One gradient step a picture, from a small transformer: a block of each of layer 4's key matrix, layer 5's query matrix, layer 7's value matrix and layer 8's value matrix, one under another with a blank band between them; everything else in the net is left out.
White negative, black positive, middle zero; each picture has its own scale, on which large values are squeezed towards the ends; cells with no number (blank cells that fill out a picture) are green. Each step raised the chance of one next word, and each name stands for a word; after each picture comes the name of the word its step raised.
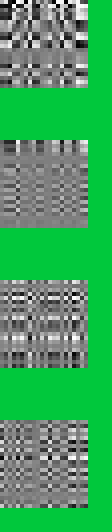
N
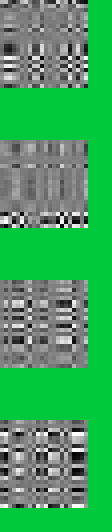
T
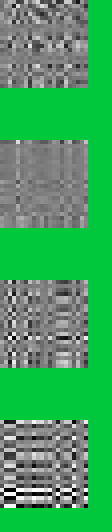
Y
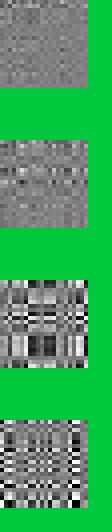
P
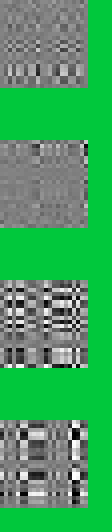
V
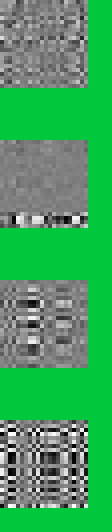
T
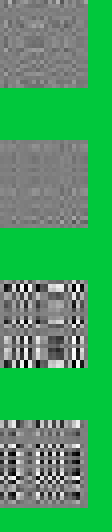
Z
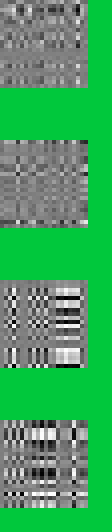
V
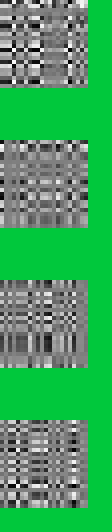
P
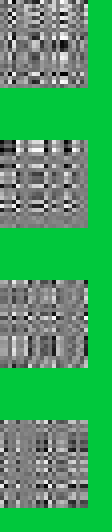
P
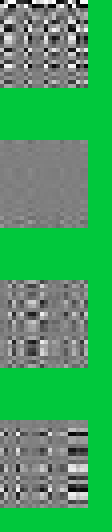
Y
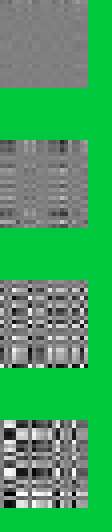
V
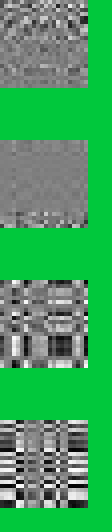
P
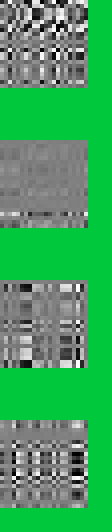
Z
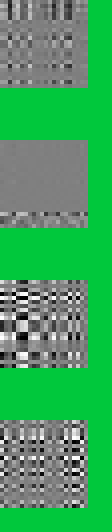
N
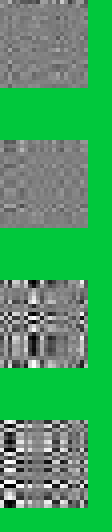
P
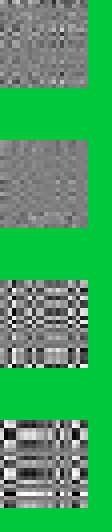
V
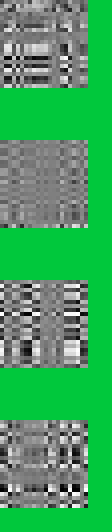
Y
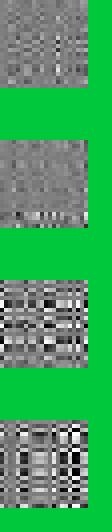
T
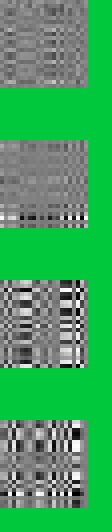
V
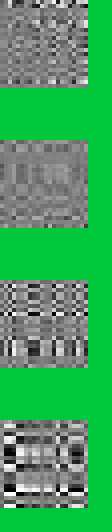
Y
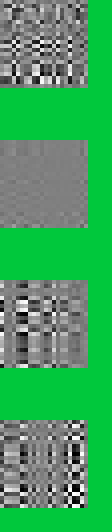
Y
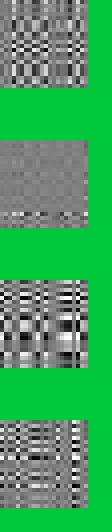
N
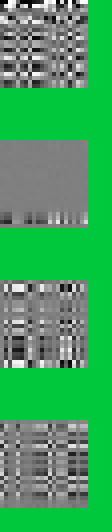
Z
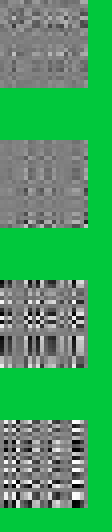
P
